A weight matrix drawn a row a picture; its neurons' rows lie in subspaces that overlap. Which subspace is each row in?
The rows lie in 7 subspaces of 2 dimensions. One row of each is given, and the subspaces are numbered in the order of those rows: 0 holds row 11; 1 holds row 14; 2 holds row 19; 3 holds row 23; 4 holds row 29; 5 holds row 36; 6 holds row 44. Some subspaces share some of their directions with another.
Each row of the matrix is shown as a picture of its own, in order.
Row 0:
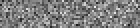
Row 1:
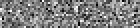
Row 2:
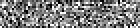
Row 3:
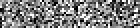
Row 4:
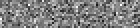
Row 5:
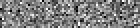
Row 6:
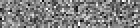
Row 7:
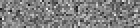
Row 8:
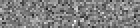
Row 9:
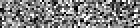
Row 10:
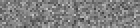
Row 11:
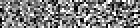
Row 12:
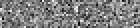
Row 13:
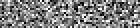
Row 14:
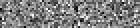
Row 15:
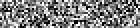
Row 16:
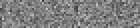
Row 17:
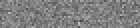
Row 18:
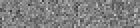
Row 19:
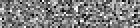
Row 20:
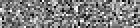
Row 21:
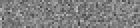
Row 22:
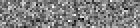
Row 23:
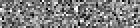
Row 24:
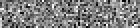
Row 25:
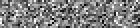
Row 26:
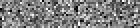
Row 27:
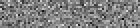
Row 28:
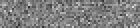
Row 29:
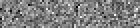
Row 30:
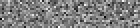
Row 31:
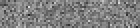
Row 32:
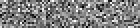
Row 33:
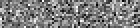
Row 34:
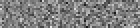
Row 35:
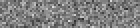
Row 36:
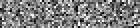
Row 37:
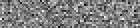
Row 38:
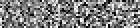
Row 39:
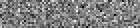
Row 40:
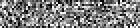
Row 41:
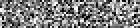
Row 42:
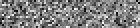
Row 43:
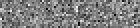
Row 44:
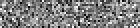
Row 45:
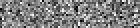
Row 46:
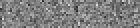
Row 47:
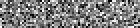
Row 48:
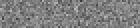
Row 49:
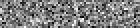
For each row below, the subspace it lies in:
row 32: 5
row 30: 2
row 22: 1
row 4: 3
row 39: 5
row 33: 3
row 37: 2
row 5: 5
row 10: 1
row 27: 2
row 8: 1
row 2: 6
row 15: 0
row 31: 6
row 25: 3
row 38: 0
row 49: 1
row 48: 3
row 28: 6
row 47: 5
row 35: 1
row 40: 6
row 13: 2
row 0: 0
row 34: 0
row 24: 1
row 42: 3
